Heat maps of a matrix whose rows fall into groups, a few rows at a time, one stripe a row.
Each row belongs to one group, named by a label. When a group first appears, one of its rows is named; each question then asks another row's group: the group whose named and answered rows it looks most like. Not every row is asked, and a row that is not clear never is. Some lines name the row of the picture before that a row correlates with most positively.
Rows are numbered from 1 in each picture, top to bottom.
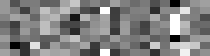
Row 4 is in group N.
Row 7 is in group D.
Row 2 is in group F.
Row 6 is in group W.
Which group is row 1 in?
W
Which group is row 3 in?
N
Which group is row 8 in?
F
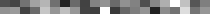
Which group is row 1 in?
N
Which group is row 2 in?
F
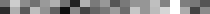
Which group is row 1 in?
N
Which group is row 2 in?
N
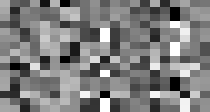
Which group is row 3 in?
W
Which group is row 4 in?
N
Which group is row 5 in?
F
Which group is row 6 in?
F
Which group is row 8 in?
N
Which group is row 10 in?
D
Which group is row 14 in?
D
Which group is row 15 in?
F
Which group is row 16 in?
F
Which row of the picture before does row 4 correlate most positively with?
2
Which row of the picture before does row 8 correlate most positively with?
1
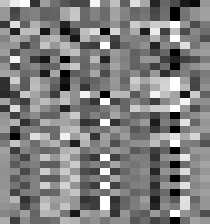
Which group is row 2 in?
W
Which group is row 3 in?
W
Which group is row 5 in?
D
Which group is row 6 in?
N
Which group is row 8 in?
W
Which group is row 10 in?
W
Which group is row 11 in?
D
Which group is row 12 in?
N
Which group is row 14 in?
D
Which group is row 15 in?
F
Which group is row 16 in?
N
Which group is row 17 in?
W
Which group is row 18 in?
F
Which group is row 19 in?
W
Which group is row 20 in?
D
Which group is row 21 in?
N
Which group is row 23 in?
F
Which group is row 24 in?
W
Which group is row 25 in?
F
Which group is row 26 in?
W
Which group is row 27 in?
F
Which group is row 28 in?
W
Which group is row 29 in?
F
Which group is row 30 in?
F
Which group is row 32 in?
W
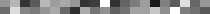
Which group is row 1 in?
F
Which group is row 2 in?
N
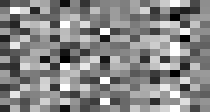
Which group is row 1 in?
N
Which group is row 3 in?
W
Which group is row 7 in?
N
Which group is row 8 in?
N
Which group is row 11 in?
W
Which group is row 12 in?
F
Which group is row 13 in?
D
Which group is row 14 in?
N
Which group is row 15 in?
F
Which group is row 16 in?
N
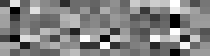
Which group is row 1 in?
N
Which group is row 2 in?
D
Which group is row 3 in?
W
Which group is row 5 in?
N
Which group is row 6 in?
D
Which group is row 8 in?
W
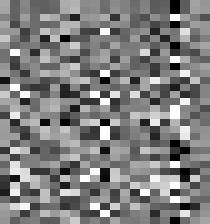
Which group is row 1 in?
W
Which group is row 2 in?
W
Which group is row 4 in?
W
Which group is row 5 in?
F
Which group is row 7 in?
W
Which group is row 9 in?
N
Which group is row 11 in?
F
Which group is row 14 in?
D
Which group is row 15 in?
F
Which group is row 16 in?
N
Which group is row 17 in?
N
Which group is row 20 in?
F
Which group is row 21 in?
W
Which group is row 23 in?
W
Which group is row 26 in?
D
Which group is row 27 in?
N
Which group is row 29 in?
N
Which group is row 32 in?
W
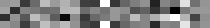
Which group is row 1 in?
F
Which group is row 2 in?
W
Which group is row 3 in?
N
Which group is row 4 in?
F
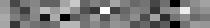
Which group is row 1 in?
W
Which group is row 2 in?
F
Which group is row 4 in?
W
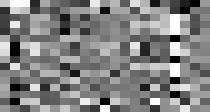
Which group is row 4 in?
N
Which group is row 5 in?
N
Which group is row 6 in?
W
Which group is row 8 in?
D
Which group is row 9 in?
W
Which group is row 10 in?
N
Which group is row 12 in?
W
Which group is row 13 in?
D
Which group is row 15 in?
D
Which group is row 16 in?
F
